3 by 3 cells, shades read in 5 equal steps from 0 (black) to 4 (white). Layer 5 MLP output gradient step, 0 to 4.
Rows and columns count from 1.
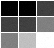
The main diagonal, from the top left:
0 1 4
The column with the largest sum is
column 3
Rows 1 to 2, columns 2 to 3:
0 1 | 1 2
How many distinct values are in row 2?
2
